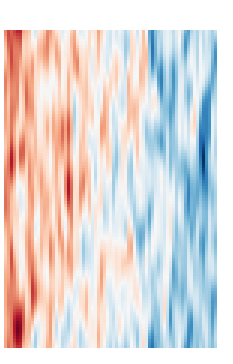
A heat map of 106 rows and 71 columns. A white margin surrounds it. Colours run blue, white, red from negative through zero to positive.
The histogram is bell-shaped. The field climbs toward the left. The grain runs up and down. No lone cell stands out from its neighbours.
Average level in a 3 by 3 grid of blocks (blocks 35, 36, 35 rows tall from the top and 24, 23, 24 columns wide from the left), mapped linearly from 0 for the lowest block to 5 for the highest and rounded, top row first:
5 3 0
5 2 0
5 3 0
